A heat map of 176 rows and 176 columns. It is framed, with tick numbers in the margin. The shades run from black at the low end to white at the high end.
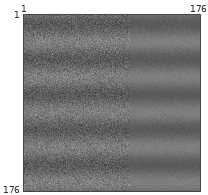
Stripes: horizontal, repeating 5 times. Histogram: bell-shaped. Seam: vertical, 60% of the way across, the right part calmer.
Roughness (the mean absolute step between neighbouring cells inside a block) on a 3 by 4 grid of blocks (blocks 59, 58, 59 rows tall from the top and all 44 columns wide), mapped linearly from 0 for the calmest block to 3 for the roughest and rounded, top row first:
3 3 1 0 | 3 3 1 0 | 3 3 1 0
